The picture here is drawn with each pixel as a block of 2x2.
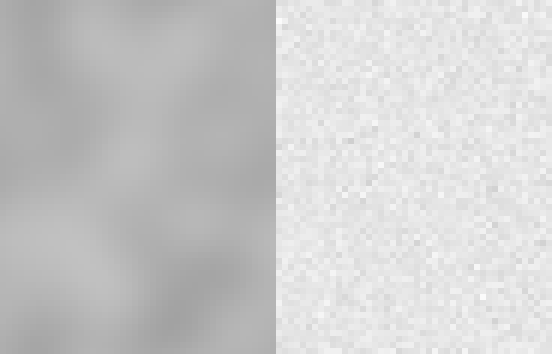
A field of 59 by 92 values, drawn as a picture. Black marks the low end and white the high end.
It is made of 1 by 2 panels. Panel 1,1: high, smooth, faint in contrast. Panel 1,2: very high, fine-grained, faint in contrast.
